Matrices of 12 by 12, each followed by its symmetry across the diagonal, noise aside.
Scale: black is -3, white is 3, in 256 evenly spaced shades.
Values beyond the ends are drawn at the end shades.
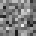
neither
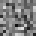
neither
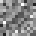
symmetric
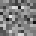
neither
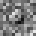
symmetric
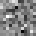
neither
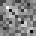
symmetric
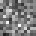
neither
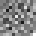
symmetric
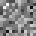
symmetric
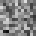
neither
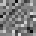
symmetric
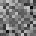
symmetric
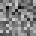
neither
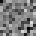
symmetric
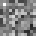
symmetric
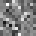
neither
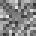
symmetric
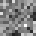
symmetric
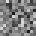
neither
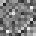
symmetric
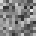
neither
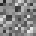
symmetric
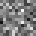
neither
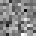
neither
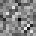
symmetric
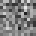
neither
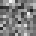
neither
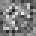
symmetric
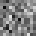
neither
